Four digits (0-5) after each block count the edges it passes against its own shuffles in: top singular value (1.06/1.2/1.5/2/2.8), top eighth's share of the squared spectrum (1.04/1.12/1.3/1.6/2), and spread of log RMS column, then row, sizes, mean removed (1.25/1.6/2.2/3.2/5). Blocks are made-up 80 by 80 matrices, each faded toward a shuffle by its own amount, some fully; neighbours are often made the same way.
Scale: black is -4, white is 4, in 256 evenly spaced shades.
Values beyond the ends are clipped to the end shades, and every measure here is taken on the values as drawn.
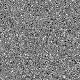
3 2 0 0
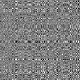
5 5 3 3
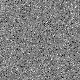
2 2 0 0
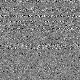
2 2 0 3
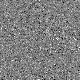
0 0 0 2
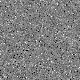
0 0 0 0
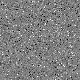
2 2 0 0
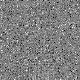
3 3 1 1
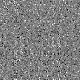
3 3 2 1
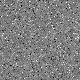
1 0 0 0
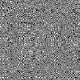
4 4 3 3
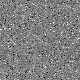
0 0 0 0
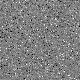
0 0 0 0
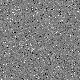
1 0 0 0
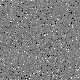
1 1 0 0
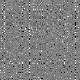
4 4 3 2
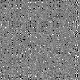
4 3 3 1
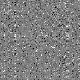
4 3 2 1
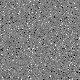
3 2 1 0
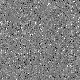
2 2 1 0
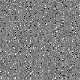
4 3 2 1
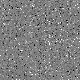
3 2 1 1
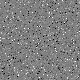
0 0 0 0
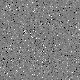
3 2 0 0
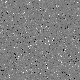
0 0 0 0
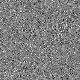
3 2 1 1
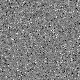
0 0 0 0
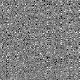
4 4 2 2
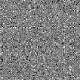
4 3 2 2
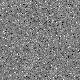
2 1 0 0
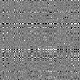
5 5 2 3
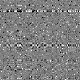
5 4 2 3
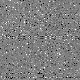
4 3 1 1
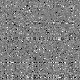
4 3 1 2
